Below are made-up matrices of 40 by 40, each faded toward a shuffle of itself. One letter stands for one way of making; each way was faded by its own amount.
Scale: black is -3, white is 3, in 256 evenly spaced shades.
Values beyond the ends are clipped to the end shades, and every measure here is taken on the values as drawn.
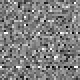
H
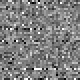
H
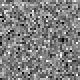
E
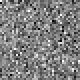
E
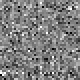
H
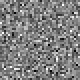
E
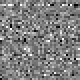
H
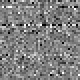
H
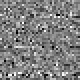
H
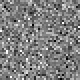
E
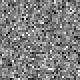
E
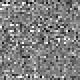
H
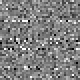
H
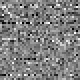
H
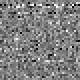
H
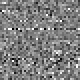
H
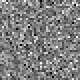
E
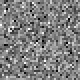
E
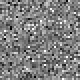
E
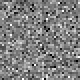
E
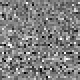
H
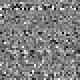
H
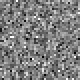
E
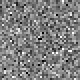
E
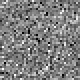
E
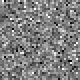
E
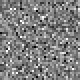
E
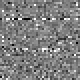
H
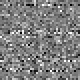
H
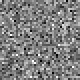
E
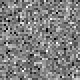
E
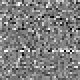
H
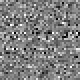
H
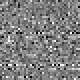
H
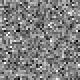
E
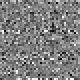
H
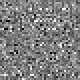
H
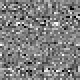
H
